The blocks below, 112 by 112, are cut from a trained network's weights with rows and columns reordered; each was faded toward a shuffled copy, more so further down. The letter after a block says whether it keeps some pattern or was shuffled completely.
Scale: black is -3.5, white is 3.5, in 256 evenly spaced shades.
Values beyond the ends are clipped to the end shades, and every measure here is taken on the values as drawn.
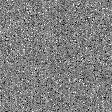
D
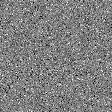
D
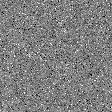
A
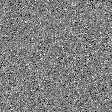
A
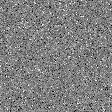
A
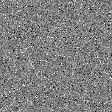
D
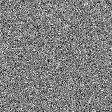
D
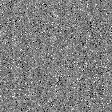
D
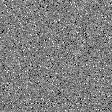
D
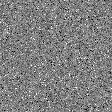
A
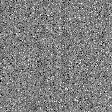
D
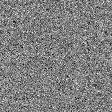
A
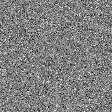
A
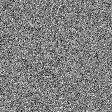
A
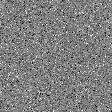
A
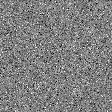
A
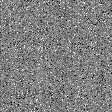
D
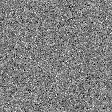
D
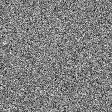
A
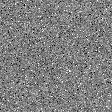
A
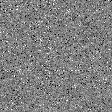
D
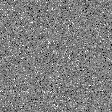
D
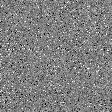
D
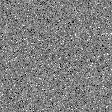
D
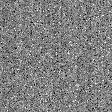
D
